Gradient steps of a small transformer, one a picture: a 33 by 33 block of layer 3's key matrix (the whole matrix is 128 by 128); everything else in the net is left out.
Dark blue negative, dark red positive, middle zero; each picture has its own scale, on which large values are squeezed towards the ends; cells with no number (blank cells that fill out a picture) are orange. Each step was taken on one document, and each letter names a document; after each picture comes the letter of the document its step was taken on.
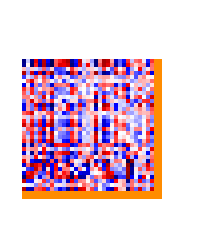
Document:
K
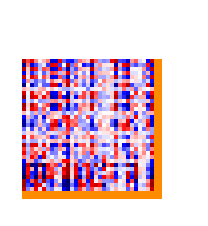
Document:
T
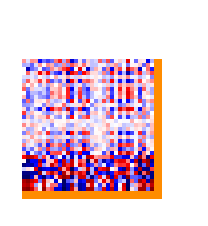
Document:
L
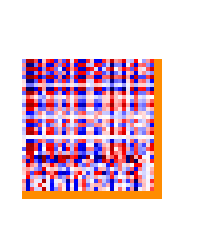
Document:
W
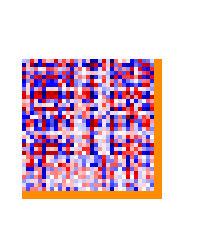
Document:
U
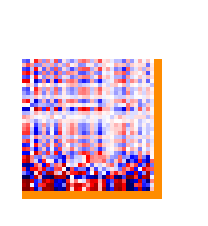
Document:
L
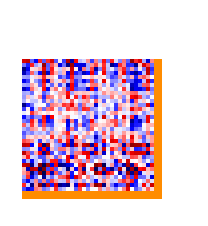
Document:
T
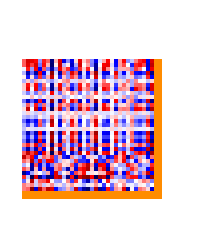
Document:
K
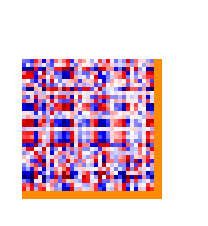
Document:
K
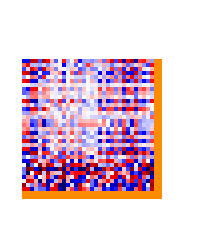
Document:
L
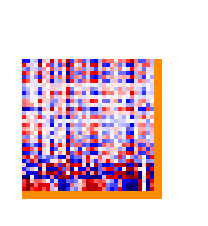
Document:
L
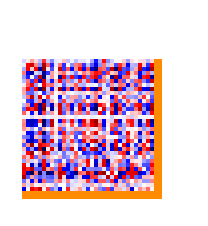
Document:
K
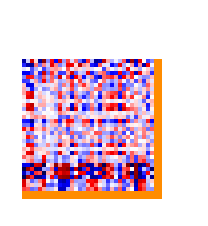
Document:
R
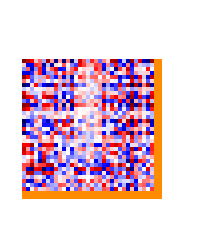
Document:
T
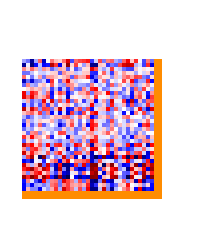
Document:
U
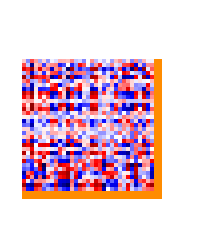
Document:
R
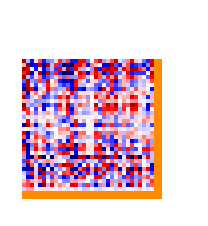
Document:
W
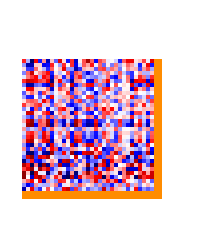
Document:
K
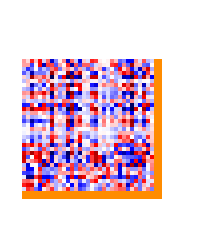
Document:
R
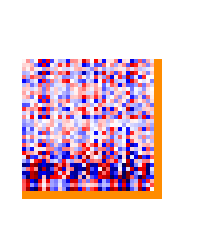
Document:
L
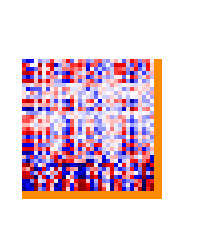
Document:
L
